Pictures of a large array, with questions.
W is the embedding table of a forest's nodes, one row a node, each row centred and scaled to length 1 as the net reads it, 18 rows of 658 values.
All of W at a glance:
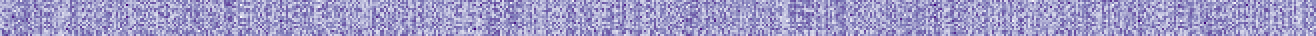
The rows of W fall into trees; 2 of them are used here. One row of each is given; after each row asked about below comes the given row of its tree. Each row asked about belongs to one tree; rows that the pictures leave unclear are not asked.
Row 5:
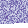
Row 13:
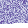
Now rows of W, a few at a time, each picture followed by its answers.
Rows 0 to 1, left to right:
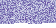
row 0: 13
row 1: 5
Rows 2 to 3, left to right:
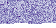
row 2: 13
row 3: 13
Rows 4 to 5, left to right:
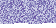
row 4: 5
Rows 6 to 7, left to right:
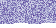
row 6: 13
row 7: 13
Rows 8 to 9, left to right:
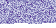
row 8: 13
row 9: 5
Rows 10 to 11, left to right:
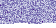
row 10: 5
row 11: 13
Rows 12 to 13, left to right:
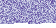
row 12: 5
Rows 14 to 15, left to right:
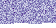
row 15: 5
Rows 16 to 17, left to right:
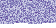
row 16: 5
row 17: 5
